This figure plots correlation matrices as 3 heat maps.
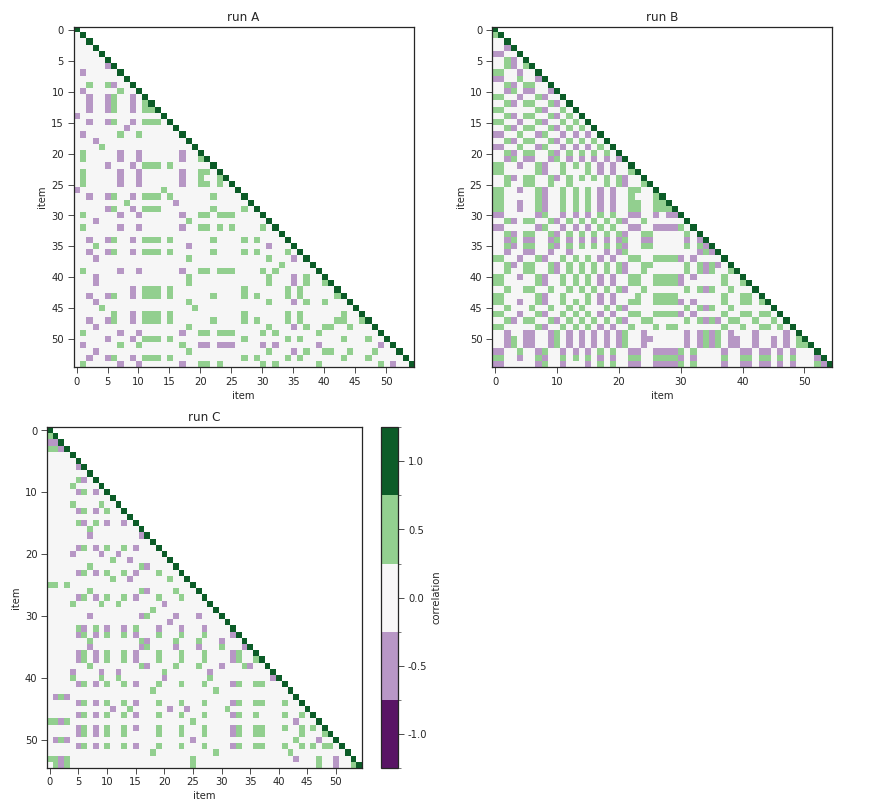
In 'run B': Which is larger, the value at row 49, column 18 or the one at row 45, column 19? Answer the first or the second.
the second
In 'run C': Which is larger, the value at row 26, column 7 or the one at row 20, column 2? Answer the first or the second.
the first
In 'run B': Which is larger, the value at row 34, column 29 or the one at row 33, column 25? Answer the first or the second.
the second
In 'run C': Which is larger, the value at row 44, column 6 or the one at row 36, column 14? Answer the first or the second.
the first
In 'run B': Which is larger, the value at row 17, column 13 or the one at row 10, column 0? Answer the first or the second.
the second
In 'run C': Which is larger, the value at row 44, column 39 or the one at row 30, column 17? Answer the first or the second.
the second
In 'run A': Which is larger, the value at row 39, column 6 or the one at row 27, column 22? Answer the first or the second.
the second
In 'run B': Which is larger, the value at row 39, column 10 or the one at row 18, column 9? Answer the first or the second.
the second
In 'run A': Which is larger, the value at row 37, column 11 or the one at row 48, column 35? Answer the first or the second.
the first
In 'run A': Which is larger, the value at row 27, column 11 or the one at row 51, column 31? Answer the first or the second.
the first
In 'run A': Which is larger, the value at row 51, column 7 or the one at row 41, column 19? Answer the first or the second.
the first
